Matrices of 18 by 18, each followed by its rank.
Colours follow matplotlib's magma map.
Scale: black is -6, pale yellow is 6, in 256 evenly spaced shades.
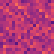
full rank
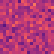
full rank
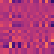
two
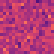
full rank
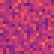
full rank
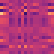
two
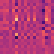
two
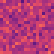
full rank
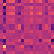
two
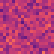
full rank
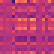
two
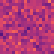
full rank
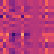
two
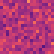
full rank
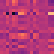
two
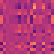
two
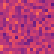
full rank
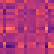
two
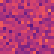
full rank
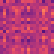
two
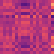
two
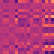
two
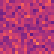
full rank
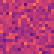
full rank
